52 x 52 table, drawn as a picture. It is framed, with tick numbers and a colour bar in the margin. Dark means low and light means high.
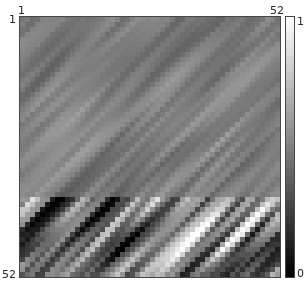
The grain runs diagonally up to the right. The halves do not mirror each other. A few values lie far out on both sides of the bulk. The ninth with the lowest average is the bottom left. No overall slope runs across the table. Overall the values sit about 50% of the way up the scale. A horizontal seam about 70% of the way down splits the table, and the top part is calmer.
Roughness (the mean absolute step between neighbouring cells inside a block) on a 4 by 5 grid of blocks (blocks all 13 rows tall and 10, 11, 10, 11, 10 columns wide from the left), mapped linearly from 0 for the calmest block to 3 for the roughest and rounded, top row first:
0 0 0 0 0
0 0 0 0 0
1 1 1 1 1
2 3 2 3 3
